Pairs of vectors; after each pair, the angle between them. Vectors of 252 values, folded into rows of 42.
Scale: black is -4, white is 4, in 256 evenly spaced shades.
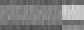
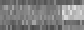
nearly parallel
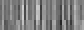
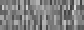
partly aligned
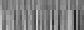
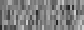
partly opposed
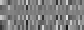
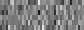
partly aligned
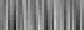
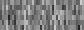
partly aligned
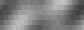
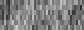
partly aligned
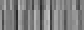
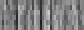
nearly parallel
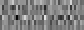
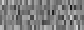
partly aligned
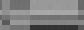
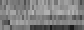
nearly parallel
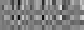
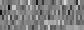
orthogonal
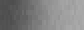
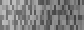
partly opposed
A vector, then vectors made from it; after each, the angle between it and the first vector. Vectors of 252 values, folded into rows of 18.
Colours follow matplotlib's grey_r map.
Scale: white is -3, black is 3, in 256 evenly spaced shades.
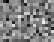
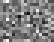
nearly opposite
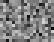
nearly parallel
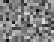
nearly parallel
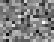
nearly parallel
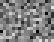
partly aligned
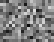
partly aligned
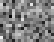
orthogonal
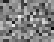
nearly parallel
